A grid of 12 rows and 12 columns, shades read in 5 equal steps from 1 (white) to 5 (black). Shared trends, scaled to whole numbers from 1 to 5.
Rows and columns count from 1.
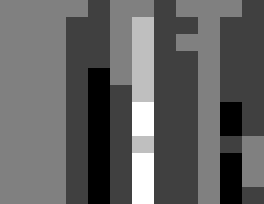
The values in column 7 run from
1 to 3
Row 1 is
3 3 3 3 4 3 3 4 3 3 3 4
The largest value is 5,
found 13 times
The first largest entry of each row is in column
5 4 4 4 5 5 5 5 5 5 5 5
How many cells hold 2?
6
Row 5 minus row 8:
0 0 0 0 0 -1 1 0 0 0 -1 0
